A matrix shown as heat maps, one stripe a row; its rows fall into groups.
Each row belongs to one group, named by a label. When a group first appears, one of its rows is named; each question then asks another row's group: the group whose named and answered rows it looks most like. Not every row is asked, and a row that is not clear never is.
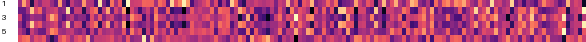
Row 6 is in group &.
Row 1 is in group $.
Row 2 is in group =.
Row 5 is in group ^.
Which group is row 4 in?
=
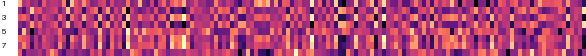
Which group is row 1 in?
$
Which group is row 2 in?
=
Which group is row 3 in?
$
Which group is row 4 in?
=
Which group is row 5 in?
$
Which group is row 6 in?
$
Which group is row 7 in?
$
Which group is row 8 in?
^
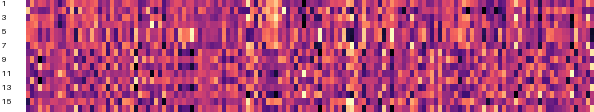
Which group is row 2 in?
$
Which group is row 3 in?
&
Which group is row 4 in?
&
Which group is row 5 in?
$
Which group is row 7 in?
&
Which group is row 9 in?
$
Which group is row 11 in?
^
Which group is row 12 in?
$
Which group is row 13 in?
=
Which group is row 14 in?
^
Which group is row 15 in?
&
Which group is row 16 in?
=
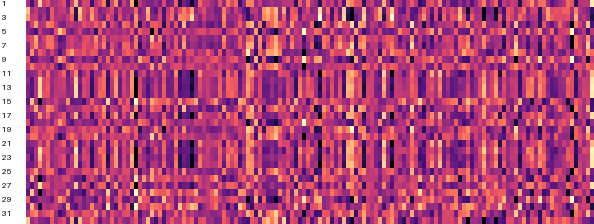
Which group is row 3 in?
$
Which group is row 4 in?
&
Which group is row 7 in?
&
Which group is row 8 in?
&
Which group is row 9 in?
^
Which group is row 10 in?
&
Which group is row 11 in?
=
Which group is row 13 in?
=
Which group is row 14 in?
=
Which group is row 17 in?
=
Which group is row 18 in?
^
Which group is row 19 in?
&
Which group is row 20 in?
&
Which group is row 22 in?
=
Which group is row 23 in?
=
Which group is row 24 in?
=
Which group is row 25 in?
&
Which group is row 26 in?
$
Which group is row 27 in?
=
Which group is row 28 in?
$
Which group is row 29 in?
^
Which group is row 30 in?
$
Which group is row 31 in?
&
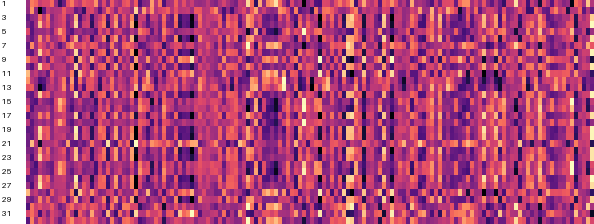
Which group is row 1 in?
&
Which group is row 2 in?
$
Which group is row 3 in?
=
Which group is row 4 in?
=
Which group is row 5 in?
^
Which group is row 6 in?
=
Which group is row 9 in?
$
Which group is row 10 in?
=
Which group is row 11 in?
$
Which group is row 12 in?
$
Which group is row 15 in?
^
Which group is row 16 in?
^
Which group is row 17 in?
=
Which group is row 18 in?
^
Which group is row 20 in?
=
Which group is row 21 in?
$
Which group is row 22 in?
=
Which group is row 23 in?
=
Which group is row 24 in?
^
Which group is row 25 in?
^
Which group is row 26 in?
=
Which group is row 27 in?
=
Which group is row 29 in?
=
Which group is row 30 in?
&
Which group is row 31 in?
$
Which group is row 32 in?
&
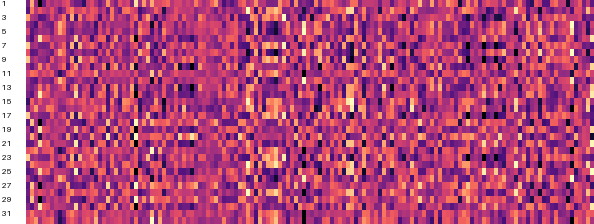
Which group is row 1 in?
$
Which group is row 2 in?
&
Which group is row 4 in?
^
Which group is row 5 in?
^
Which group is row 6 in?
=
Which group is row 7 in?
$
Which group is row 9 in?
$
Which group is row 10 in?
=
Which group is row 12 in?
^
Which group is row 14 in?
=
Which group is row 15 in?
&
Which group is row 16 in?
&
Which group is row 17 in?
$
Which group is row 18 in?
$
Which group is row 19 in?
=
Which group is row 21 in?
=
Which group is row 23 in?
$
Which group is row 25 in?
=
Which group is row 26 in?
^
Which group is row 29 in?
$
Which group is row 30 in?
=
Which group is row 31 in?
&
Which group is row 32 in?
&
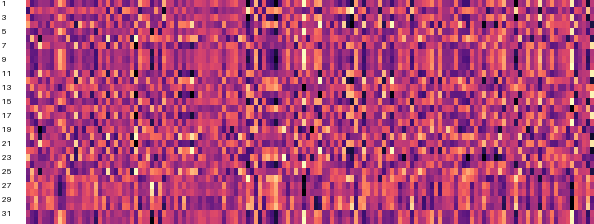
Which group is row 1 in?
^
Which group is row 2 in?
&
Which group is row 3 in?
^
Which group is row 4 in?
$
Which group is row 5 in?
^
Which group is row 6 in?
$
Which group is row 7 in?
=
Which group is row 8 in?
^
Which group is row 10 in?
^
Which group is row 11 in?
=
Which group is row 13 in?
&
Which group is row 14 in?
=
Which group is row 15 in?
^
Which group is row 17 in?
=
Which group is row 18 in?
^
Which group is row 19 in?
$
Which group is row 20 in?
$
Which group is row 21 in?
=
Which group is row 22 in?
$
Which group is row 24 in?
^
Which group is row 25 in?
$
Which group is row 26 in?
&
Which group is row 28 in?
&
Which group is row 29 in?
&
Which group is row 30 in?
&
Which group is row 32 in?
^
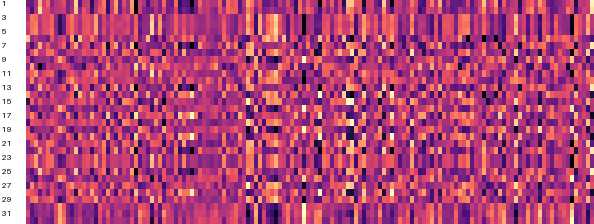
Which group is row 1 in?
=
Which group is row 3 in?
&
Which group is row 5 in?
&
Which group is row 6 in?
$
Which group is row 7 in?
=
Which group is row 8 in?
&
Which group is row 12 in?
&
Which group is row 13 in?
=
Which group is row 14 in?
$
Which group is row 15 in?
&
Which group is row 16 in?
^
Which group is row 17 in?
$
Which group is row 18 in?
&
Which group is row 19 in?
^
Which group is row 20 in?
$
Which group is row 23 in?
&
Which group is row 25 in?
=
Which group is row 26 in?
^
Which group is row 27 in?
&
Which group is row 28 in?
$
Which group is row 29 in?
&
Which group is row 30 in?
^
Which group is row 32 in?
^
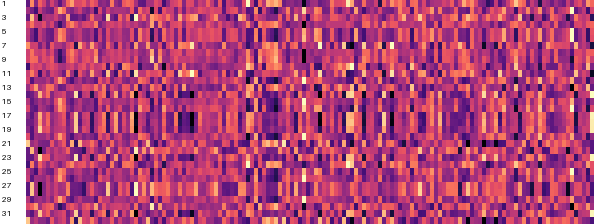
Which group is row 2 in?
^
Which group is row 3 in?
$
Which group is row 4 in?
&
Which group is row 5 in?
^
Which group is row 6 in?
^
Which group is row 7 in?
$
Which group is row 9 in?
&
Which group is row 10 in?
&
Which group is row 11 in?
$
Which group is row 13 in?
&
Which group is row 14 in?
=
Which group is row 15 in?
^
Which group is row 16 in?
^
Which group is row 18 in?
=
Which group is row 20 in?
^
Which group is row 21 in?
$
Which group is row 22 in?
$
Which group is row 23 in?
=
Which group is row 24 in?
&
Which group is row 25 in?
^
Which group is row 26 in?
^
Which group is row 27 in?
$
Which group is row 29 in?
^
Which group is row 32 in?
$
